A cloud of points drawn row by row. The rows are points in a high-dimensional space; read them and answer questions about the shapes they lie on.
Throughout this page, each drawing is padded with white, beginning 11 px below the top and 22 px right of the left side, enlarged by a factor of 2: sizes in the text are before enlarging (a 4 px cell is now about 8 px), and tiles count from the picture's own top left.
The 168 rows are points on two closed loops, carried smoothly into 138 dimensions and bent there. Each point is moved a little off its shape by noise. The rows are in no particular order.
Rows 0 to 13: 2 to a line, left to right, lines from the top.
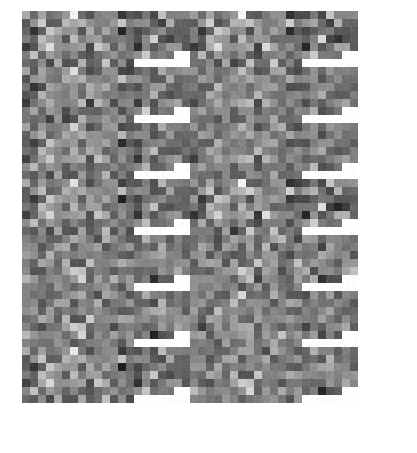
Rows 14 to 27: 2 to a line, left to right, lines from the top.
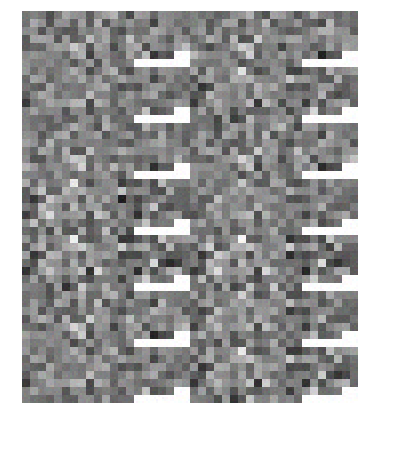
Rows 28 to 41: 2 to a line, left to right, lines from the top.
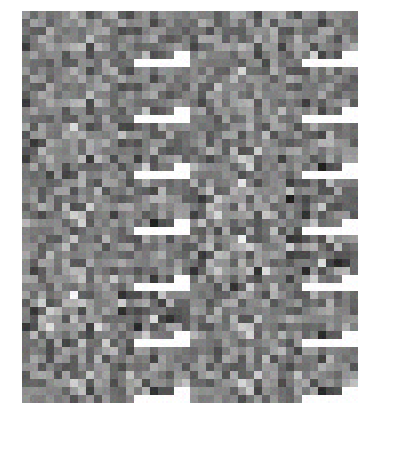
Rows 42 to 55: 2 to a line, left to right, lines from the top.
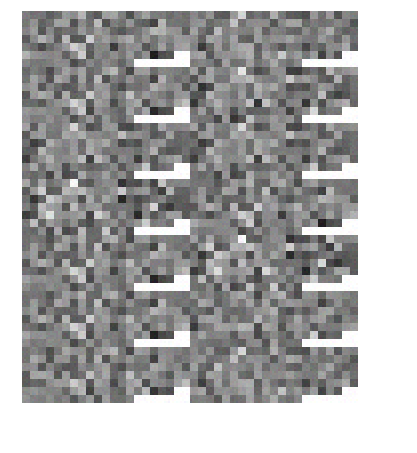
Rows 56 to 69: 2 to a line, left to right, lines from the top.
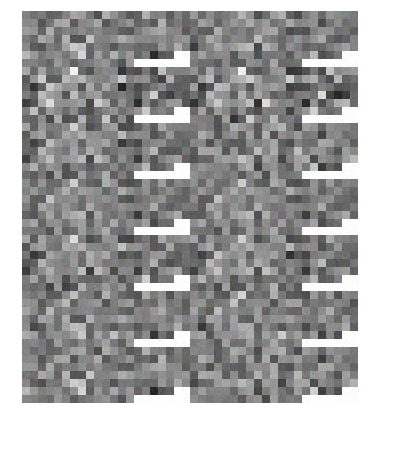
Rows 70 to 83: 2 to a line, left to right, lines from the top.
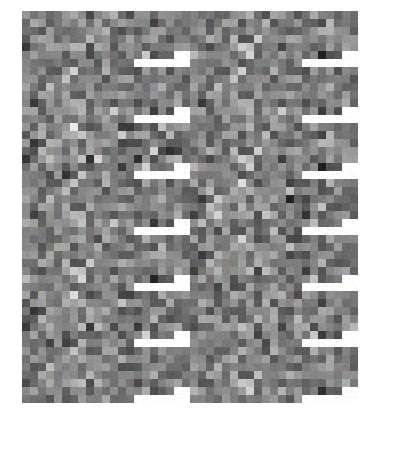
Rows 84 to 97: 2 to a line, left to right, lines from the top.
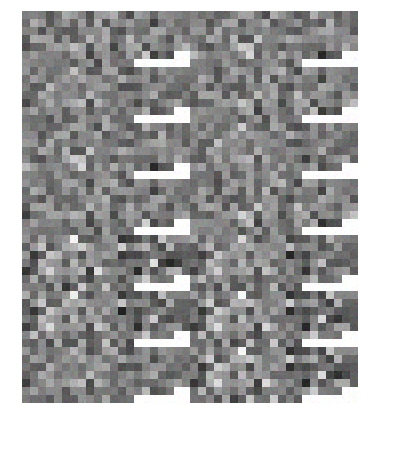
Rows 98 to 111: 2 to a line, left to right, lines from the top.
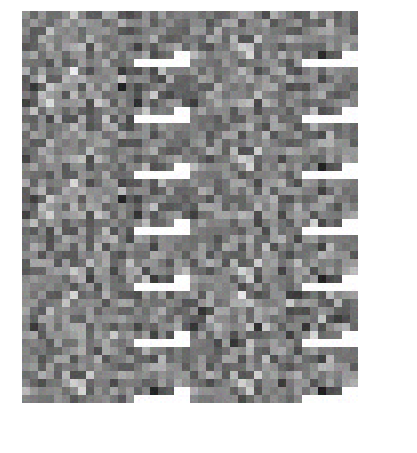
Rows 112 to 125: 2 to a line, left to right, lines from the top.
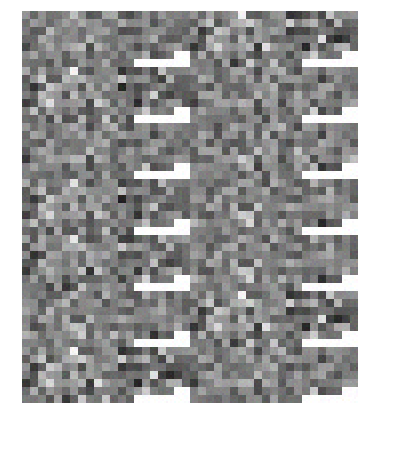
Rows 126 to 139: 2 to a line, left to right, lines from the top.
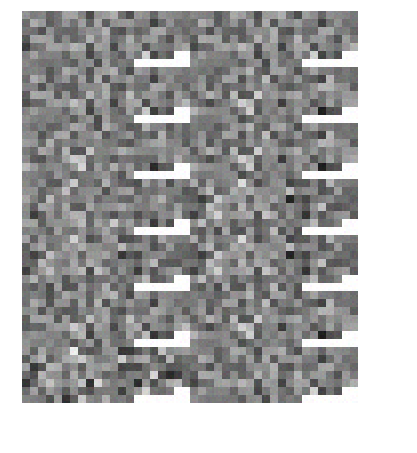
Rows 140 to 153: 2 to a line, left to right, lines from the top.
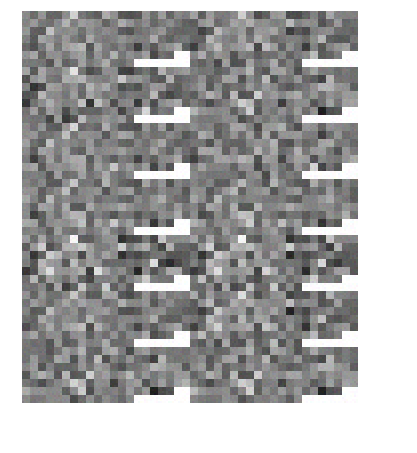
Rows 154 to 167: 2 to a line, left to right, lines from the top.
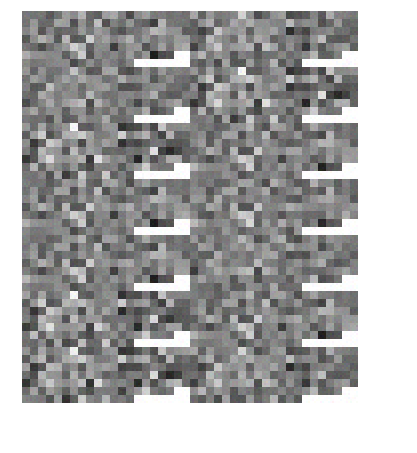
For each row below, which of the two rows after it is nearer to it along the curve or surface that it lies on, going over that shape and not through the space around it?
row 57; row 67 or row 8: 67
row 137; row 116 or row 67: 67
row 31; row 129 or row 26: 26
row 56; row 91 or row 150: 91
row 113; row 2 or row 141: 2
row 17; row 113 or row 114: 113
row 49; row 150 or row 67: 67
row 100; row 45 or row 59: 59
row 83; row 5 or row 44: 44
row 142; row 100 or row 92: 92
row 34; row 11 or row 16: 11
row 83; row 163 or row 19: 19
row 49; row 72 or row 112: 72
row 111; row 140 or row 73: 73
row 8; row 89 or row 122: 122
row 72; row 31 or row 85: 31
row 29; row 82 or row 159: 82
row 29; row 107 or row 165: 107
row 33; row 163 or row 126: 126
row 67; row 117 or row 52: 52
